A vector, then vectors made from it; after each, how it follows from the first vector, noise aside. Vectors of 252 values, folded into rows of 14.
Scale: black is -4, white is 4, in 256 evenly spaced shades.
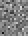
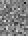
reversed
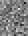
reversed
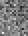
sign-scrambled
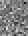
reversed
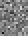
copied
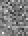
sign-scrambled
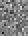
copied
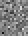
copied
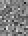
reversed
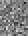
reversed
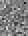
reversed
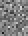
copied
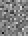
copied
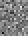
copied
